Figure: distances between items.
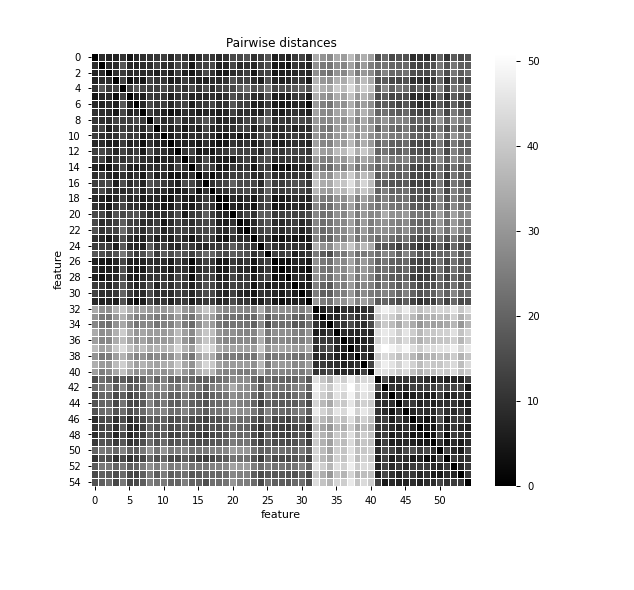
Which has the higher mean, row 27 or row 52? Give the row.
52
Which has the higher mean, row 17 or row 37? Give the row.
37
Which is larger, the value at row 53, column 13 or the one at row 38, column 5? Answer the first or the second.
the second
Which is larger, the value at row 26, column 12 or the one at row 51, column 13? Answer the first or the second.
the second
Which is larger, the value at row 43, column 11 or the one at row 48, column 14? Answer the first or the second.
the first
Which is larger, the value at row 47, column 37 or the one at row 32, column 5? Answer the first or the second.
the first
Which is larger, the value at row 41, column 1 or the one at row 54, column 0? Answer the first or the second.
the first
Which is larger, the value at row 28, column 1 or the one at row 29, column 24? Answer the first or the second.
the second
